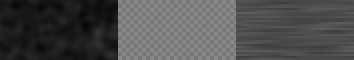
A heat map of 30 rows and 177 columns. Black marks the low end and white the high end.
The table splits into one row of 3 panels. Panel 1,1: very low, blotchy, faint in contrast. Panel 1,2: middling, checkered, faint in contrast. Panel 1,3: low, streaked across, faint in contrast.
